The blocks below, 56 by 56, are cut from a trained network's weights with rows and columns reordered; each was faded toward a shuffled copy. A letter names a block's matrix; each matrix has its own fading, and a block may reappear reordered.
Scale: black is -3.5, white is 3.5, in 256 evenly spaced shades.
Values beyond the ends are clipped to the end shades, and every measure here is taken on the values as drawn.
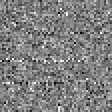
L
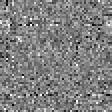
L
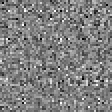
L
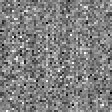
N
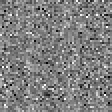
N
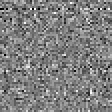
L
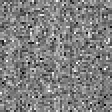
N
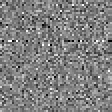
L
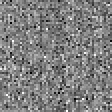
N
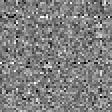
L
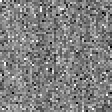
N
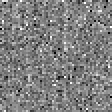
N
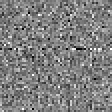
L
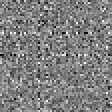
L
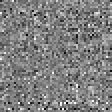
L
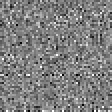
L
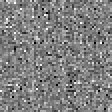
N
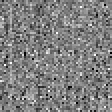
N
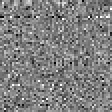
L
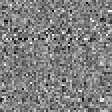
L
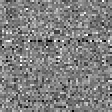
L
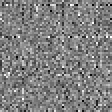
L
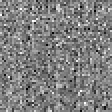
N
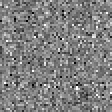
N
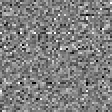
L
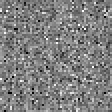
N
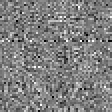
L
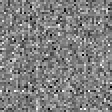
N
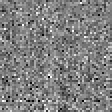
N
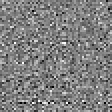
L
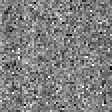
N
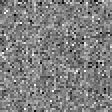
N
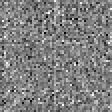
N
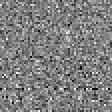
L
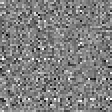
L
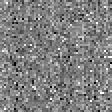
N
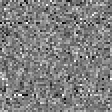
L
